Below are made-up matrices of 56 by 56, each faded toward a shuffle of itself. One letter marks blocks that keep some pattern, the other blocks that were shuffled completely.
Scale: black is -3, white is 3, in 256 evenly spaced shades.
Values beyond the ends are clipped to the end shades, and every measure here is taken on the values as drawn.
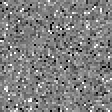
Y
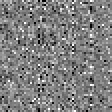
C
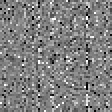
C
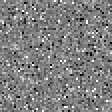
Y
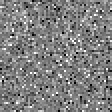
Y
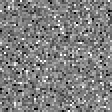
Y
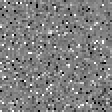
Y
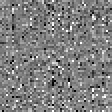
C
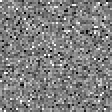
Y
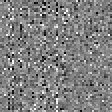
C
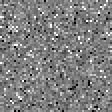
Y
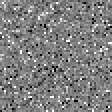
Y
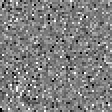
Y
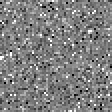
Y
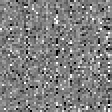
C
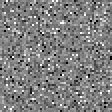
Y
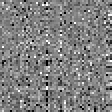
C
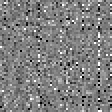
C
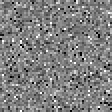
Y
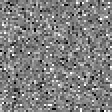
Y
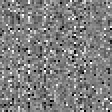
C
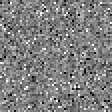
Y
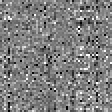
C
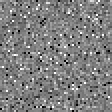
Y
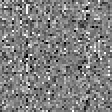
C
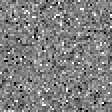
Y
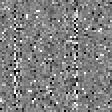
C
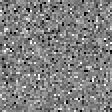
Y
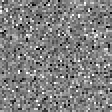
Y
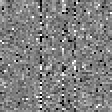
C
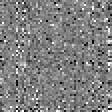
C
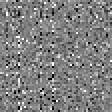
C
